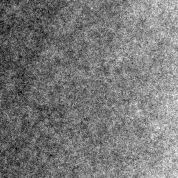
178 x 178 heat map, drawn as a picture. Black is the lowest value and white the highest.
Overall the values sit about 50% of the way up the scale. The field climbs toward the right. No row or column stands out. The histogram is bell-shaped. There are no regular stripes.
